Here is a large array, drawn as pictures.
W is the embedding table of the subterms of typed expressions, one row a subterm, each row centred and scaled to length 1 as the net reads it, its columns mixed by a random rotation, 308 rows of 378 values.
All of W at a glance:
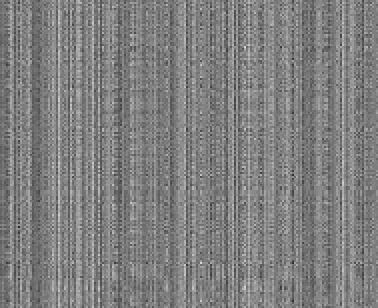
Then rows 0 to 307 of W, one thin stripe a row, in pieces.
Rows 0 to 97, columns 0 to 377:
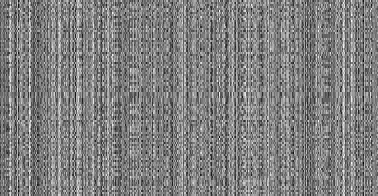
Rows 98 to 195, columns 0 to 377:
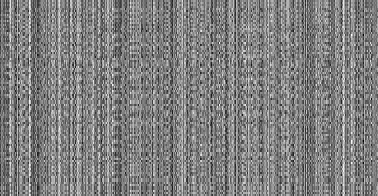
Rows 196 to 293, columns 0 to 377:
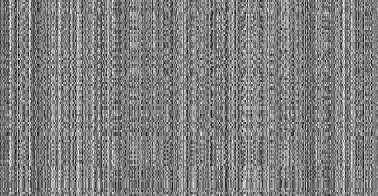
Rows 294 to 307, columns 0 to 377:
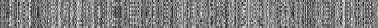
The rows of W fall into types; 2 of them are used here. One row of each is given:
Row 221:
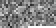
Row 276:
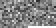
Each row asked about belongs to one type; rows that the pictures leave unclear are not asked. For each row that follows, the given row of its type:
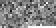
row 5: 221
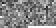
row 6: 276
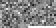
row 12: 276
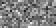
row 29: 276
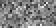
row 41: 221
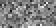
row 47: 221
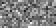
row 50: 276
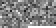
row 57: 276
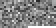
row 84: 276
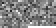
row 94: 276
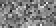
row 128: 221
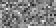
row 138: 276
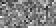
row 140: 276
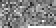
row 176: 221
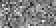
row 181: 221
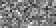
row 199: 276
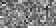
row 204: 276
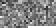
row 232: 276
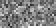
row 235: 221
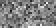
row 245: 221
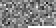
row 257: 276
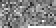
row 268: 221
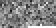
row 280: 221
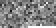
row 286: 221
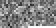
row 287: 221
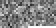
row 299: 221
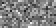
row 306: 276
